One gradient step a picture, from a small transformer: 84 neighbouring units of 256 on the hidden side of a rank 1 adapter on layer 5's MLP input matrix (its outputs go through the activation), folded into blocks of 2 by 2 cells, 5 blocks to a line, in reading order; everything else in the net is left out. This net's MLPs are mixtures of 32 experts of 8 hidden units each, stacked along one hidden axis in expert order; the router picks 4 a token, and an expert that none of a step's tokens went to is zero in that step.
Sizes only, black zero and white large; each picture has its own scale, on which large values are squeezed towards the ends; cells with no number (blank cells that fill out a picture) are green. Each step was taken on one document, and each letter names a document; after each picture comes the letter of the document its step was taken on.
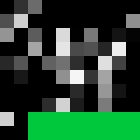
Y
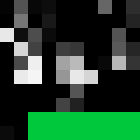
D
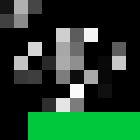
Y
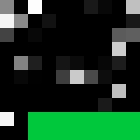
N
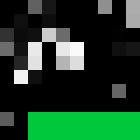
D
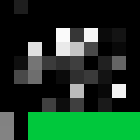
Y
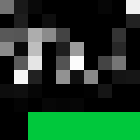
D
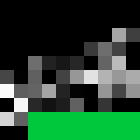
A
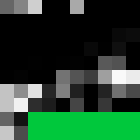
A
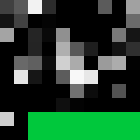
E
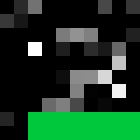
Y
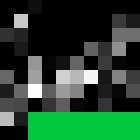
A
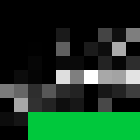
A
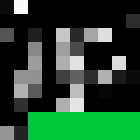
Y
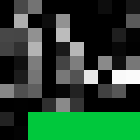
D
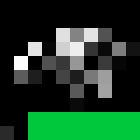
Y
